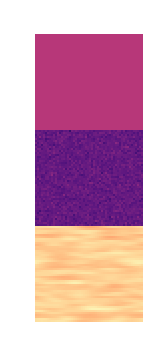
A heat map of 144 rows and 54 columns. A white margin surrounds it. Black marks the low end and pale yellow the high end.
It is made of 3 by 1 panels. Panel 1,1: middling, flat. Panel 2,1: low, fine-grained, faint in contrast. Panel 3,1: very high, streaked across, faint in contrast.
